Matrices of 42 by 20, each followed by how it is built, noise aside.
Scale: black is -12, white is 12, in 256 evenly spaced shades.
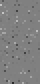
sparse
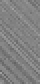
Toeplitz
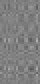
low rank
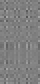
low rank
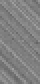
Toeplitz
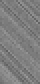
Toeplitz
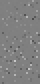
sparse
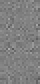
low rank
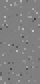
sparse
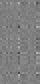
low rank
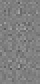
low rank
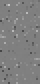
sparse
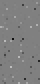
sparse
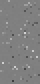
sparse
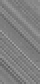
Toeplitz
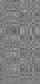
low rank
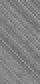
Toeplitz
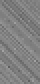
Toeplitz
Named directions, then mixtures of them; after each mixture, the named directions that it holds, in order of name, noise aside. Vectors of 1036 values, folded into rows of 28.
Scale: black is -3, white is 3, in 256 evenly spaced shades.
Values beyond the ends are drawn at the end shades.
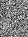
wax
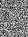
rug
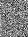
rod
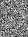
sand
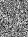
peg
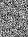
rod, sand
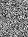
rod, wax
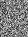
peg, wax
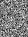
sand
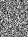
peg, wax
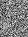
wax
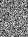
rug, sand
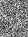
peg, wax
